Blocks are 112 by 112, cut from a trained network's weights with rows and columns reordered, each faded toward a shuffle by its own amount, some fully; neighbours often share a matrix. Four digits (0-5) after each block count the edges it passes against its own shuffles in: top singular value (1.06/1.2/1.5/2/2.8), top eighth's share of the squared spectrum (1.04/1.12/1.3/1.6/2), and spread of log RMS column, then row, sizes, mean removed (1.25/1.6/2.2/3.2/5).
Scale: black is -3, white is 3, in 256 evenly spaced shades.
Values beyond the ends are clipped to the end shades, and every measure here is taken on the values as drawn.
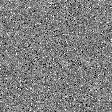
1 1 0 0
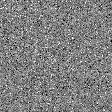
1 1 0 0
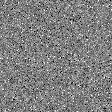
0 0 0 0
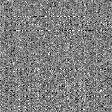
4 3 1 3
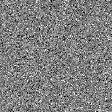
3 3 2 1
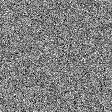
0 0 0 0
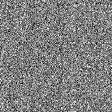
3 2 0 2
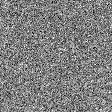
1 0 0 0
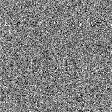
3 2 0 1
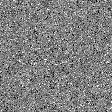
2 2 0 0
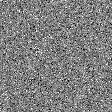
0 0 0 0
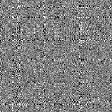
4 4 3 3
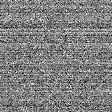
4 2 1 1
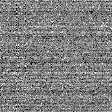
4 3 2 1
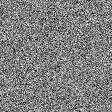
0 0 0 0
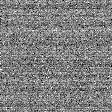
3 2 0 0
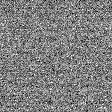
2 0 0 0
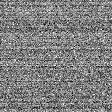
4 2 0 1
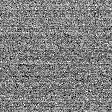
3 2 0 0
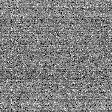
3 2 1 0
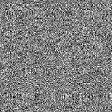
4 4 2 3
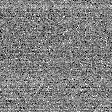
3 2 1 0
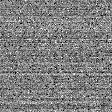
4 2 1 1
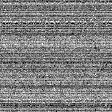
5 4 2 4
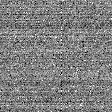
4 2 1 1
